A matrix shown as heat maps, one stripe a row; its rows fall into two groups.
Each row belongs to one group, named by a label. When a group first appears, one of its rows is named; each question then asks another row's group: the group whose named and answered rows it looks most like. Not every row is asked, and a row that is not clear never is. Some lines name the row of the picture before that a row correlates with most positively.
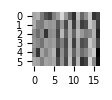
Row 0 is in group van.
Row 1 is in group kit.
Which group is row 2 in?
kit
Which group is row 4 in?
kit
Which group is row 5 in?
kit
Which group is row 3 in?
kit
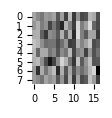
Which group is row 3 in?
van
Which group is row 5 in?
van
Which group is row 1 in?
van
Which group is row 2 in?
kit
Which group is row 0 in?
kit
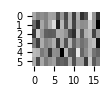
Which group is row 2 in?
van
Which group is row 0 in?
kit
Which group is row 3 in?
kit
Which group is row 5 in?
kit
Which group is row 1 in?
kit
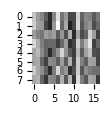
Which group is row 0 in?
van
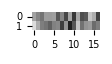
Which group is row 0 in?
kit
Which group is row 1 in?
van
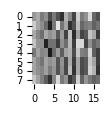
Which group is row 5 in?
kit
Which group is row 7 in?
van
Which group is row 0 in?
van
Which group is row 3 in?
kit
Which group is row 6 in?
kit
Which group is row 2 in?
kit
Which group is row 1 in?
van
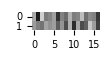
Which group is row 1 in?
kit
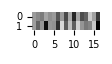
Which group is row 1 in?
kit
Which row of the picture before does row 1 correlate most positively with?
0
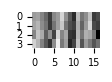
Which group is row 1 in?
van
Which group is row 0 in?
van
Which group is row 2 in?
van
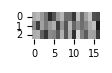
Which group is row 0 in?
van
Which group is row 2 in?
kit
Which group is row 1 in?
kit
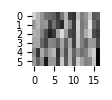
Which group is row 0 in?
van
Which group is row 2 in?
van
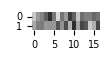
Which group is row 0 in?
van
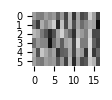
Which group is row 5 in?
kit
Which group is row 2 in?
van
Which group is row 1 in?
kit
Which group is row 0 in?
kit
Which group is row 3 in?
van
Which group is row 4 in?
kit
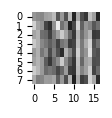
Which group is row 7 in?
kit
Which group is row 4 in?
van
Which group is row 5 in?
van
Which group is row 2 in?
van
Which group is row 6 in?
van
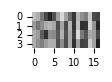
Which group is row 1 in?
kit
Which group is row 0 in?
van
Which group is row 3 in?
kit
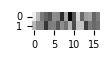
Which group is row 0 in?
van
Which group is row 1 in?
kit
